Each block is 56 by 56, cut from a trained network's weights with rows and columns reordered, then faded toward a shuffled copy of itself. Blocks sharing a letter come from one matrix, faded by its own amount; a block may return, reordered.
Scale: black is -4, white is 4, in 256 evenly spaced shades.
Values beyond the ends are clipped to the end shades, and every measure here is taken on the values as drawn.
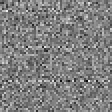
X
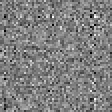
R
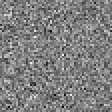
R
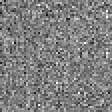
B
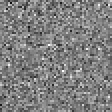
B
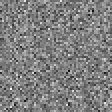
R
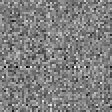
B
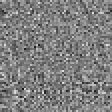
X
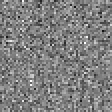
B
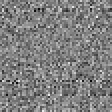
X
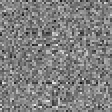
X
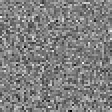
B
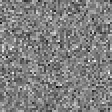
B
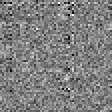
R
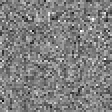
B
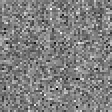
B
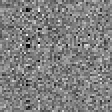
R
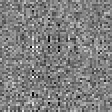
R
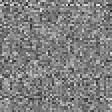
X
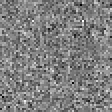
B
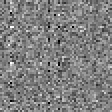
R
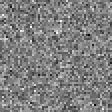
B
